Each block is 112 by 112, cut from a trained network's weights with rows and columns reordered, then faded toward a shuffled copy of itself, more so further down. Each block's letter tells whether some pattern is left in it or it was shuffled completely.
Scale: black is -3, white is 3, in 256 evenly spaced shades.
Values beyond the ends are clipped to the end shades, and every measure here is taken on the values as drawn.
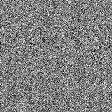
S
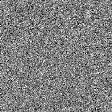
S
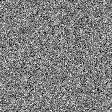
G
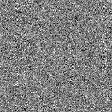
S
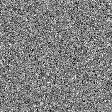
G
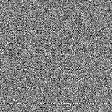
S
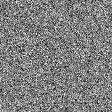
G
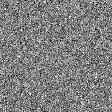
S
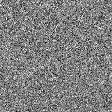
S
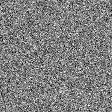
G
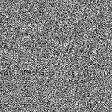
S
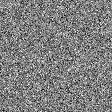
G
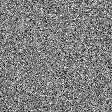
G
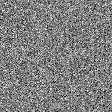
S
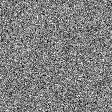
G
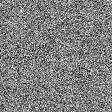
S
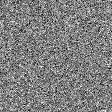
G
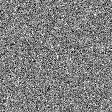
G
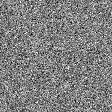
G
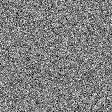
G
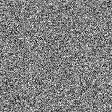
S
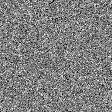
G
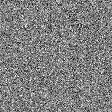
S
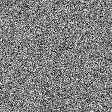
G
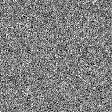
S
